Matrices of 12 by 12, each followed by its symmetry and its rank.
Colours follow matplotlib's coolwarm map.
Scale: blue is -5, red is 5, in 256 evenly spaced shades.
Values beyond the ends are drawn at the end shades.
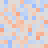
neither, full rank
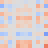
neither, rank two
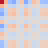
symmetric, rank one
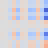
neither, rank one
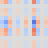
neither, rank one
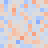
neither, full rank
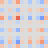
symmetric, rank one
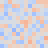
neither, full rank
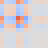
symmetric, rank one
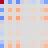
symmetric, rank one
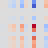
neither, rank one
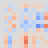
neither, rank two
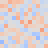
neither, full rank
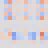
neither, rank two
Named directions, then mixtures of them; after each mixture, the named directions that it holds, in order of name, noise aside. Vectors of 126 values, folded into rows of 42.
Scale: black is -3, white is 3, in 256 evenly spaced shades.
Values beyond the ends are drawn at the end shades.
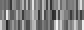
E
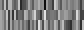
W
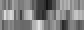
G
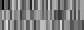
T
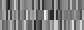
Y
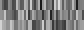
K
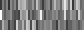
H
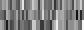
E, K, T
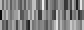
E, H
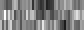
G, K, Y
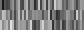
K, T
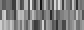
K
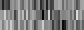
G, K, T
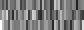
E, K, W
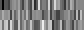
K, T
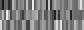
E, T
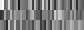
H, T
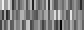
E, T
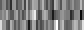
E, W, Y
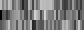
E, G, H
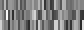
E, W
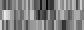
E, G, K
